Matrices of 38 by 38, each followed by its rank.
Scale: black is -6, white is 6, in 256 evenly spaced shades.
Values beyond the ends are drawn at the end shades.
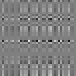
one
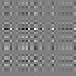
one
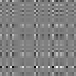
one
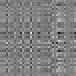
two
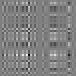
one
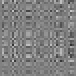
two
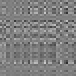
two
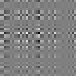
one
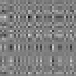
two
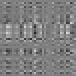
two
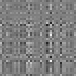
two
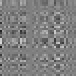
two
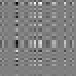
one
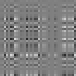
one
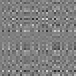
two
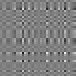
one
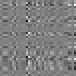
two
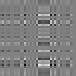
one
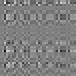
two
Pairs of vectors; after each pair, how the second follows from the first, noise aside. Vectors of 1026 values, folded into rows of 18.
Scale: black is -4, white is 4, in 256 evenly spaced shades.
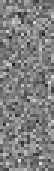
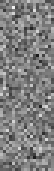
reversed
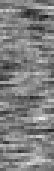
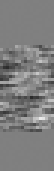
partly zeroed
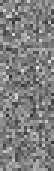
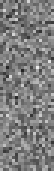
sign-scrambled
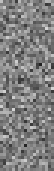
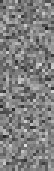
negated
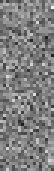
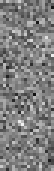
negated
